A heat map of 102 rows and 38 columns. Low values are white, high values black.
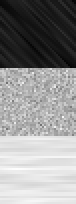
The table splits into 3 rows of 1 panel. Panel 1,1: very high, slanting down to the right, faint in contrast. Panel 2,1: low, fine-grained. Panel 3,1: very low, streaked across, faint in contrast.
